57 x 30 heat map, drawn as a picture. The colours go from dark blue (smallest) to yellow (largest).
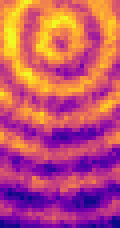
The ninth with the highest average is the top left. There is an overall slope up to the top. Concentric rings centre on the top middle.
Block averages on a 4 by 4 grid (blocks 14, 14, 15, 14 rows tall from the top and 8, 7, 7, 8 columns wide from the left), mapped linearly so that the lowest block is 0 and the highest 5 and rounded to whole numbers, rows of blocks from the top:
5544 | 4323 | 2211 | 0110
